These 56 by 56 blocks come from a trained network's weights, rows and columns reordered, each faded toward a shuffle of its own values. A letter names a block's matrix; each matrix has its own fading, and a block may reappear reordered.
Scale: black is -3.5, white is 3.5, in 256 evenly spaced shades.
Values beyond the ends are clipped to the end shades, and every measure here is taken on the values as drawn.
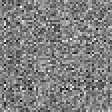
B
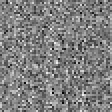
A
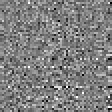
B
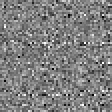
B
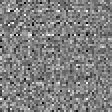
B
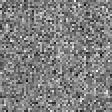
A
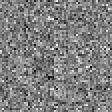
B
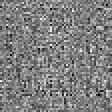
B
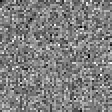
A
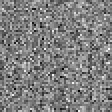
A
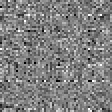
B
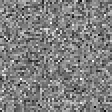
A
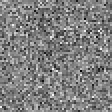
A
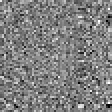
B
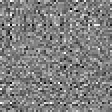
B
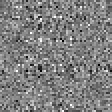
B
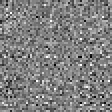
B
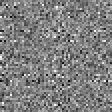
B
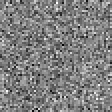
A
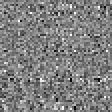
B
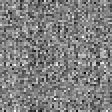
A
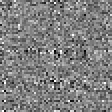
B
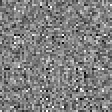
B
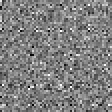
B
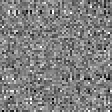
B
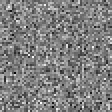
A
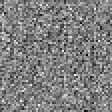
A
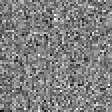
A
